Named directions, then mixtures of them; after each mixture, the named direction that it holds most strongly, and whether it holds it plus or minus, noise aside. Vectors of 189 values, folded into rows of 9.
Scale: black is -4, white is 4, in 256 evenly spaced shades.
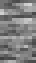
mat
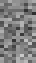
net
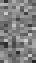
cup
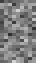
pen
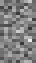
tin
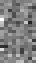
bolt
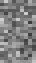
cup, minus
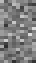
pen, minus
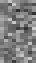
pen, minus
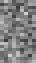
cup, minus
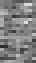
mat, plus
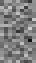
tin, minus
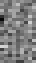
bolt, minus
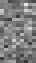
net, minus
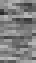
mat, minus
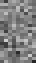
cup, plus
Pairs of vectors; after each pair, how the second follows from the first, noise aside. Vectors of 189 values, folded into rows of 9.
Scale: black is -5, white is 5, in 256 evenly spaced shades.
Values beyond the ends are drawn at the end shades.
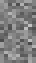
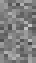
copied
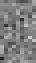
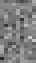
copied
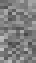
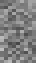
copied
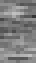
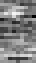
scaled up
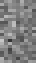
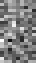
scaled up
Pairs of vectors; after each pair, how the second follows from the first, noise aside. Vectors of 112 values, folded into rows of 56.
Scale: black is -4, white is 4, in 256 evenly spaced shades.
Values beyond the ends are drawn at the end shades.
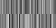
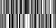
scaled up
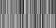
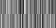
copied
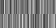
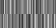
sign-scrambled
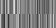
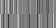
partly zeroed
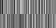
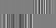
partly zeroed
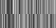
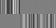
partly zeroed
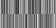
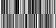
scaled up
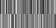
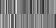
copied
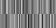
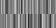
sign-scrambled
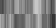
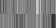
partly zeroed
